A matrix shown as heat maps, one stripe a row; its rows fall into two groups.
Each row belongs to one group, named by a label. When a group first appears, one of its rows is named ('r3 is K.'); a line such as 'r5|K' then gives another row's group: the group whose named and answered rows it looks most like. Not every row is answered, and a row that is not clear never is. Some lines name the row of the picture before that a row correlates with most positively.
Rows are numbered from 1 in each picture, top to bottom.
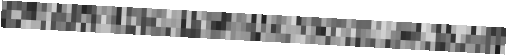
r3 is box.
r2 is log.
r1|log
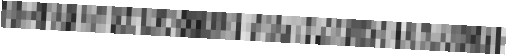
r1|box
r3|box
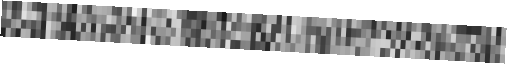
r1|box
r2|box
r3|log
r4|box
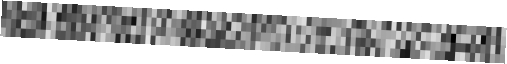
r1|box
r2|log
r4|log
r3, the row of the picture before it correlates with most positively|1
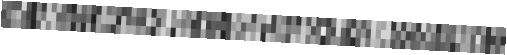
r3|log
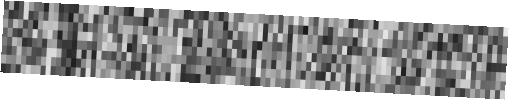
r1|box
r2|log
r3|log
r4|box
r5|log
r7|log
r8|box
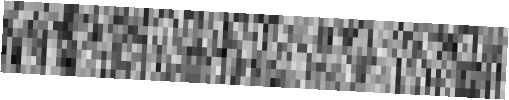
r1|box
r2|log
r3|log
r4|log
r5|box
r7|box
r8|box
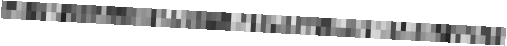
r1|log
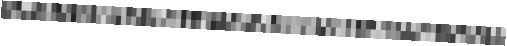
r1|box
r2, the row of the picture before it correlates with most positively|1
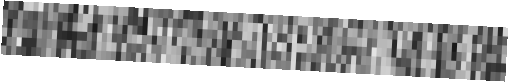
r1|box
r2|log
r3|log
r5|log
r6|log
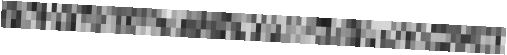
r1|log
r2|box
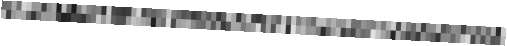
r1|box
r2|log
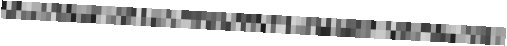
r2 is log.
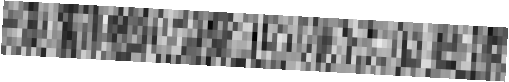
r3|log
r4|log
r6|box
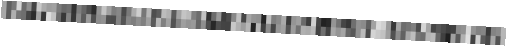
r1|log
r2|log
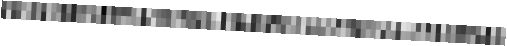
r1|box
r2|box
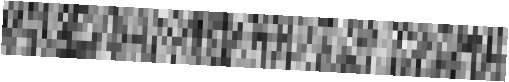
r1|log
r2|box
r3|box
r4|log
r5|log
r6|log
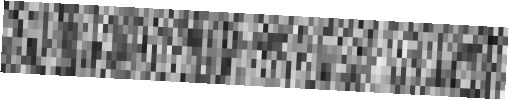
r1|box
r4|box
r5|log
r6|log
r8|box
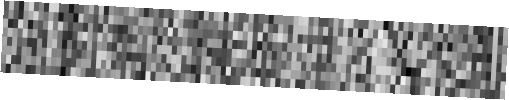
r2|box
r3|log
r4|box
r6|log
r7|box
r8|log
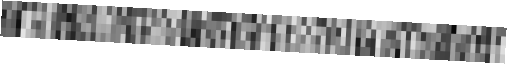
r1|log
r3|box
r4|box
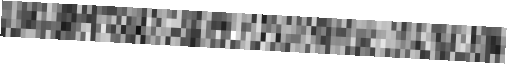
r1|log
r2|log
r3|log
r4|box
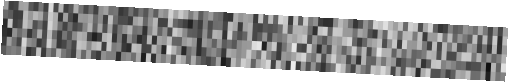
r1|log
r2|box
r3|box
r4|log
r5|box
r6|log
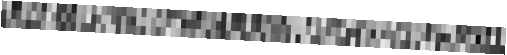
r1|box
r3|log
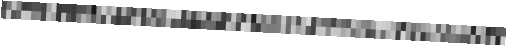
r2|box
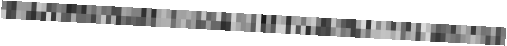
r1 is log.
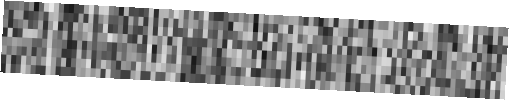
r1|log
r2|log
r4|box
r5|log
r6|log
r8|box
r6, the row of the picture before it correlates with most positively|2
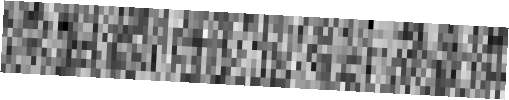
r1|log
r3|log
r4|box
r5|log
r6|log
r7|log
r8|box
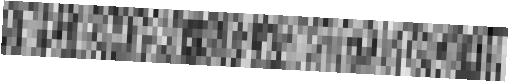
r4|box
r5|box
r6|box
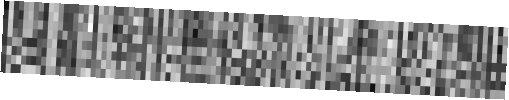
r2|box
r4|box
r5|log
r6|box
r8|box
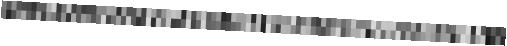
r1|log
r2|log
